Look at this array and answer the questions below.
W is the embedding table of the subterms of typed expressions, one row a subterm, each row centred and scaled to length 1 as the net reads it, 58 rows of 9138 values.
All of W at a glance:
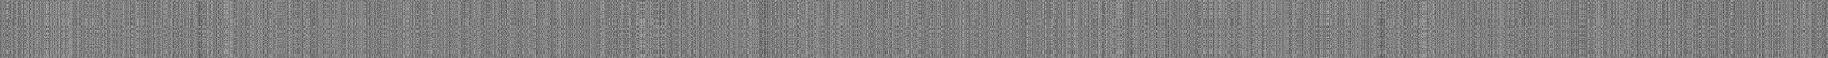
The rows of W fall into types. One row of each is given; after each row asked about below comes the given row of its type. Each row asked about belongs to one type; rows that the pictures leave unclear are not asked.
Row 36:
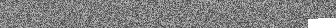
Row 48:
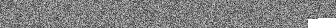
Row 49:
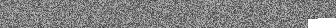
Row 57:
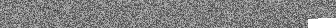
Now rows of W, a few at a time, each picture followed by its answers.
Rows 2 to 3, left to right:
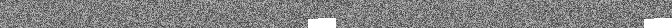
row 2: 36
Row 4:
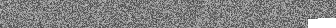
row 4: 49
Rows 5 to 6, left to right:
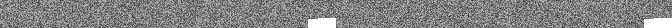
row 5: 49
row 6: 36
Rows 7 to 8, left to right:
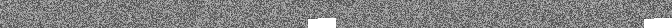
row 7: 49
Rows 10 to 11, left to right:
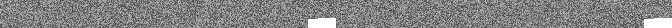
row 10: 49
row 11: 57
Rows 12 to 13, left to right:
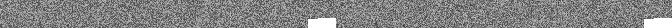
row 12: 49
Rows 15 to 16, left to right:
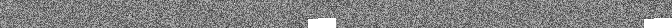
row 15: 36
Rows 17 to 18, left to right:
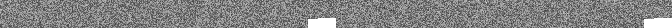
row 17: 49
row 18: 57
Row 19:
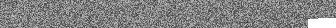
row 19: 57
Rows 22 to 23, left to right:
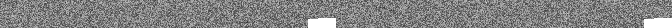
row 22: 57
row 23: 57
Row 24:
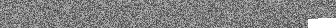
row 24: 57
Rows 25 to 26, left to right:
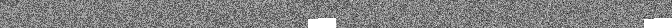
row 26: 48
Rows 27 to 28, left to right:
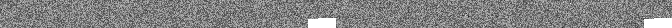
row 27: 48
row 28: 36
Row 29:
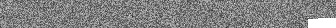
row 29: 36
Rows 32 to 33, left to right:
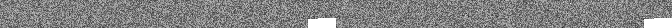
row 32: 49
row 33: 36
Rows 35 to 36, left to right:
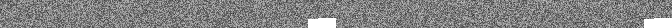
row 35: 48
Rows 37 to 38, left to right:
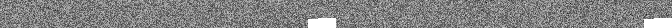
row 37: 57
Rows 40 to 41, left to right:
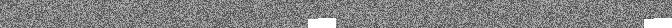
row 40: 48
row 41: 49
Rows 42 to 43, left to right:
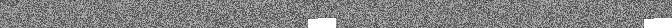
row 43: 49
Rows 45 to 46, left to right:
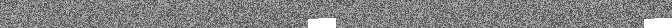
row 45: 57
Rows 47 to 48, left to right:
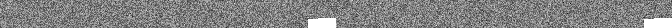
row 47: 36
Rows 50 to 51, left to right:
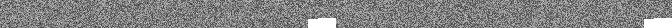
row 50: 57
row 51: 49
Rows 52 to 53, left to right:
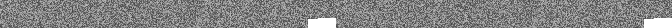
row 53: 49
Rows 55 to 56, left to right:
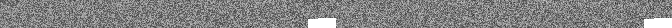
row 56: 36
